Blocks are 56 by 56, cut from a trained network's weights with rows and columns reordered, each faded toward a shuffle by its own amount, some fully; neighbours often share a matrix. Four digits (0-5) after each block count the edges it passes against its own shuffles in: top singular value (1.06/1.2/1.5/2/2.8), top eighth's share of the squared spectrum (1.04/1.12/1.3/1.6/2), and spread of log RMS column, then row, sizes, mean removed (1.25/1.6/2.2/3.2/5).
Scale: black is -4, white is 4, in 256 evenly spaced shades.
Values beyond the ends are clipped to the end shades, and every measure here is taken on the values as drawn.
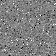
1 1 0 0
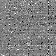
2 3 2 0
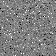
0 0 0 0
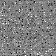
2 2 1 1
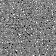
0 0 0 0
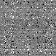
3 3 2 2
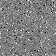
0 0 0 0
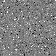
0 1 0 0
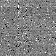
2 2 1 0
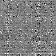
3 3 2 1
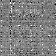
3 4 3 2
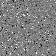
0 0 0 0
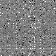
2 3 2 1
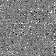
1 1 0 0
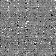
2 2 2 1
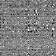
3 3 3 2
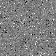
0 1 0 0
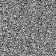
2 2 0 0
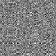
3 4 2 2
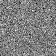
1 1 0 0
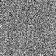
2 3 0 0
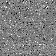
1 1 1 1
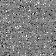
1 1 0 0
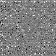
2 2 2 1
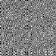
3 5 3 2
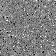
0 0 0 0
